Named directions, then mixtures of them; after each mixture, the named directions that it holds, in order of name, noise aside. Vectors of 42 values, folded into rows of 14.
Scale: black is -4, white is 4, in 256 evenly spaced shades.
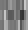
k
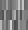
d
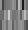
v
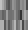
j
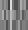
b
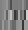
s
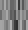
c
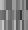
j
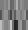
c, d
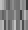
j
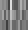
b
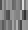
c, j, v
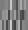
b, d, k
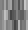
c, k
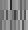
b, s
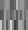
c, d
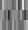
v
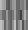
j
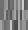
d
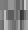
k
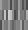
s, v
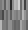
b, d, k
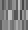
c, s, v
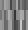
c, k, s
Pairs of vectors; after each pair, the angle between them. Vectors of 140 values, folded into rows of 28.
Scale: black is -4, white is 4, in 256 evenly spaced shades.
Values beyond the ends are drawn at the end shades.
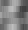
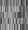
partly aligned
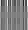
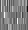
partly opposed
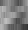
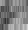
nearly opposite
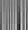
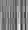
nearly opposite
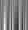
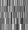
partly aligned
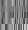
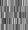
orthogonal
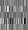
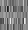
nearly opposite
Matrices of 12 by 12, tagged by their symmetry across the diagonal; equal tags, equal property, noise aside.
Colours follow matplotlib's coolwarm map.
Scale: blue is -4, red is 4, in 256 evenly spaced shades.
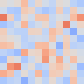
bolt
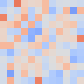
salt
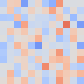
bolt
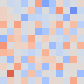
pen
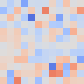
bolt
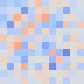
salt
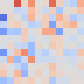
pen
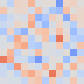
pen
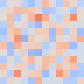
salt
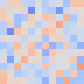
salt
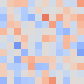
pen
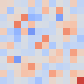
salt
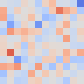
bolt
